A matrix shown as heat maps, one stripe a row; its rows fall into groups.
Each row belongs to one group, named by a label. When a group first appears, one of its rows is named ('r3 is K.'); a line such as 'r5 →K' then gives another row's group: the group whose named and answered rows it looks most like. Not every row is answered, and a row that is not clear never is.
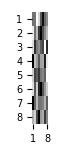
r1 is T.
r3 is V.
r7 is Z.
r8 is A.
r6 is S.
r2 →S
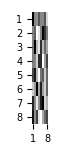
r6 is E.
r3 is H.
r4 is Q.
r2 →T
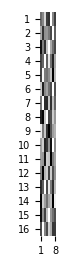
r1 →Q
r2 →V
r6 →V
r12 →H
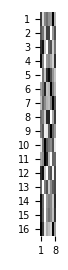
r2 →Q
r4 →Z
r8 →Q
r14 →Z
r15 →Z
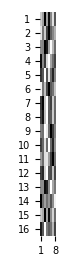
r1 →E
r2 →S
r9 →T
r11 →T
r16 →Z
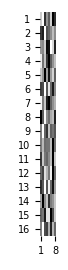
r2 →Z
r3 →Q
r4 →S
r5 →E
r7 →S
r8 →Z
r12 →H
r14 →H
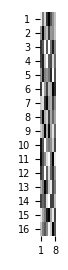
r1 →S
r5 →V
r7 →A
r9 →E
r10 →Z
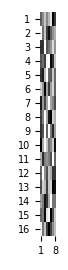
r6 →E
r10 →Z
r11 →V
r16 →S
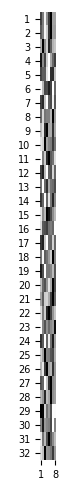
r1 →T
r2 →T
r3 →H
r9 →A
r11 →S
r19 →Z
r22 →S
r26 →A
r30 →V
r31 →S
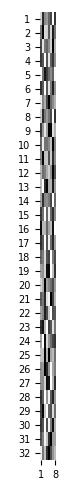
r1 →V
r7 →S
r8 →V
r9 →T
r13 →A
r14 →V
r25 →E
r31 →T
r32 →S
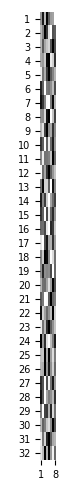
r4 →Q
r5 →S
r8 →Q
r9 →A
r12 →S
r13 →H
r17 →A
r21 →T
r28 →Z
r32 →E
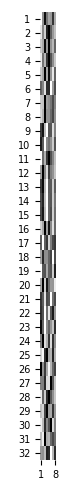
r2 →S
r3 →E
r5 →E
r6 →Q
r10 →Z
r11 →S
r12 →H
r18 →V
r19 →V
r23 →Z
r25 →A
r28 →S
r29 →A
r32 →Q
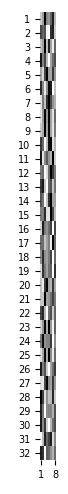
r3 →E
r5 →A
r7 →S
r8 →E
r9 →E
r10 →T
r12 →T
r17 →H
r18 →V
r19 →V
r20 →A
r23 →E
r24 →V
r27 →A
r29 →Z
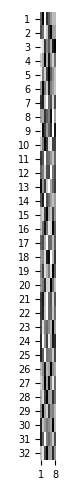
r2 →T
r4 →E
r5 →S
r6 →H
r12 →Q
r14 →Z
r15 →A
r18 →Q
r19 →H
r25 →Z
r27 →E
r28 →A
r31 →Z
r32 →A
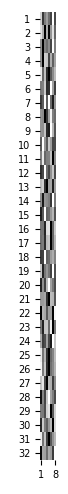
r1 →V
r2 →E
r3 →V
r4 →H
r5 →S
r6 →Q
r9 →Q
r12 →Z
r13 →A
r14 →V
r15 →Z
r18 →Z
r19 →V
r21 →Q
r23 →H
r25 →S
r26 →S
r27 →A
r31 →S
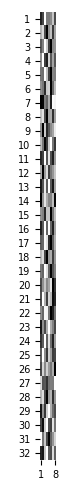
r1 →Z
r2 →A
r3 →T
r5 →T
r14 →Z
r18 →A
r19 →T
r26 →Z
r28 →A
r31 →S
